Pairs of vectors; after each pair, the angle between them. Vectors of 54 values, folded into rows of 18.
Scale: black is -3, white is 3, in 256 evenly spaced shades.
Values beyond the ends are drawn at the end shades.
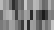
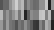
partly opposed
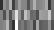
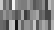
nearly opposite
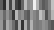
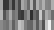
orthogonal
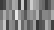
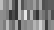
partly opposed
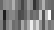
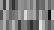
partly opposed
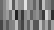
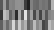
orthogonal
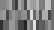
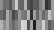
nearly opposite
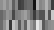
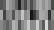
partly aligned
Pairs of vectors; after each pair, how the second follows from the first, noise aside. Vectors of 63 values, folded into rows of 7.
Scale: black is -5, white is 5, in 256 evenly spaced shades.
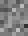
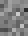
wrapped around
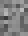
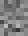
wrapped around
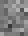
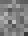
wrapped around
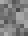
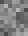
negated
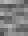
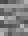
negated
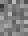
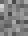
negated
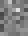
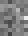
wrapped around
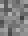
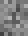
wrapped around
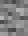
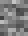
negated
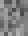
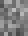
negated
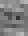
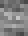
negated
